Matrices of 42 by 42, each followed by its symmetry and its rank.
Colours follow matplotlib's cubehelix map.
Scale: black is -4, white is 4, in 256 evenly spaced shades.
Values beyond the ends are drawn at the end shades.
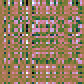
neither, rank two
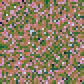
symmetric, full rank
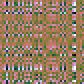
neither, rank two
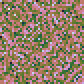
symmetric, full rank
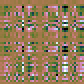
neither, rank two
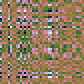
neither, rank three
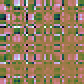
antisymmetric, rank two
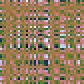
antisymmetric, rank two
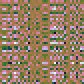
neither, rank three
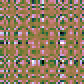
antisymmetric, rank two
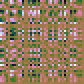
antisymmetric, rank two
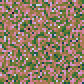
symmetric, full rank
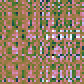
neither, rank three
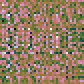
neither, rank five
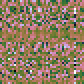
neither, rank five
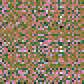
neither, rank five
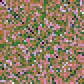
symmetric, full rank
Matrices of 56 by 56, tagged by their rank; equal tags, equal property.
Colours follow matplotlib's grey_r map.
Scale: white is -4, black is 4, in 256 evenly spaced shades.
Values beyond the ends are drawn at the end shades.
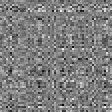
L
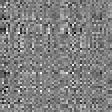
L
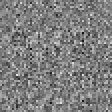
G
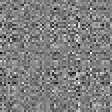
L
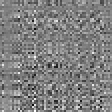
L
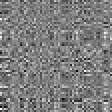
L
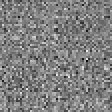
G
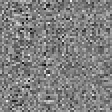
G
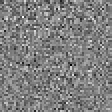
G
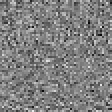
G
